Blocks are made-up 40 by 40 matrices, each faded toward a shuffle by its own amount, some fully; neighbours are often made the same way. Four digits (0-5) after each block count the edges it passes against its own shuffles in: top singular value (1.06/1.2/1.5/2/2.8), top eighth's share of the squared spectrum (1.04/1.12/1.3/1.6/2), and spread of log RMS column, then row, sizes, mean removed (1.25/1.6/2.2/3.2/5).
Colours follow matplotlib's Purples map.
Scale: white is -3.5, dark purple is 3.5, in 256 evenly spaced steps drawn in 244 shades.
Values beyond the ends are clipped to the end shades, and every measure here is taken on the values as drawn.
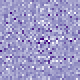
3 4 1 2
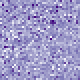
2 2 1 0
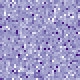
0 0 0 0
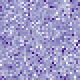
1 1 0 0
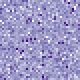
0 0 0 0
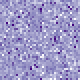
2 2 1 0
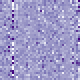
3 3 3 0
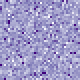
0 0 0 0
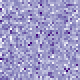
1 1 3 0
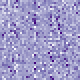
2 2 2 0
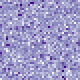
0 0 0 0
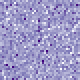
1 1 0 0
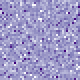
0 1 0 0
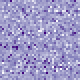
0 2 0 2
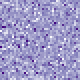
0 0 0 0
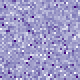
0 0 0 0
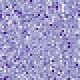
0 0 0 0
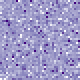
1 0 0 0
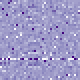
3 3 0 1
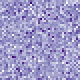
2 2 1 0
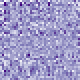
3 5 2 2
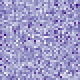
2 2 1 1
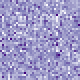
3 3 1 1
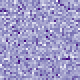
1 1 0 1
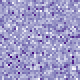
0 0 0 1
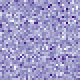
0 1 0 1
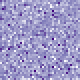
1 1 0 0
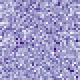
2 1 0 0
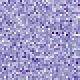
2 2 0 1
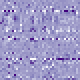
3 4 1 3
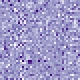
3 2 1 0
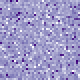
1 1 0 0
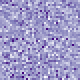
3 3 1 1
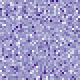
2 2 0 0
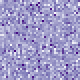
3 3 0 1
